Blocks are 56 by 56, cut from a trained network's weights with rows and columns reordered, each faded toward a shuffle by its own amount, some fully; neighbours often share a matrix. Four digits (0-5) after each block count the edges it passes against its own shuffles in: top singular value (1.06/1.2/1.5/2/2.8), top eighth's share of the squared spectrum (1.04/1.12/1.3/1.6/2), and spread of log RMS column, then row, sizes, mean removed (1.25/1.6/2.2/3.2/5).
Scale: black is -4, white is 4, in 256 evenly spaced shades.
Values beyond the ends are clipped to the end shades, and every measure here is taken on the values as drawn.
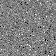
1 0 0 0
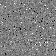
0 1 0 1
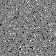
0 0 0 0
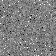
0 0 0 0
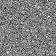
0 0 0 0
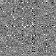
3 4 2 2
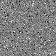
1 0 0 0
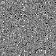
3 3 1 0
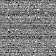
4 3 1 1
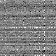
4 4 2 2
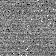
2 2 0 0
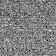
2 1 0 0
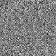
3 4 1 2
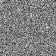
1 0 0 0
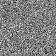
1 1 0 0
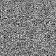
3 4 1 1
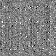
3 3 0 2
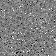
0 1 0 0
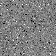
1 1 0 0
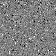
1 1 0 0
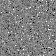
0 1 0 0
